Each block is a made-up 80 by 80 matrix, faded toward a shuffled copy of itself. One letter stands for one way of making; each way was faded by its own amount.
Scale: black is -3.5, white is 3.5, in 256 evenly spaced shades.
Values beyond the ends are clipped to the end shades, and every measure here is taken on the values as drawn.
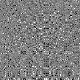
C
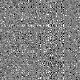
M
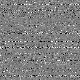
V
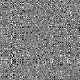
M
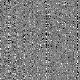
M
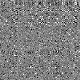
C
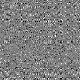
C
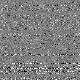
V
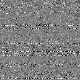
V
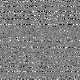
V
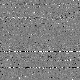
V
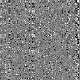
M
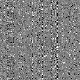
M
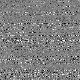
V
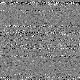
V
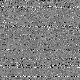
V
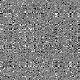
C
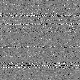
V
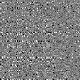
C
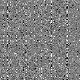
M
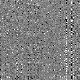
M
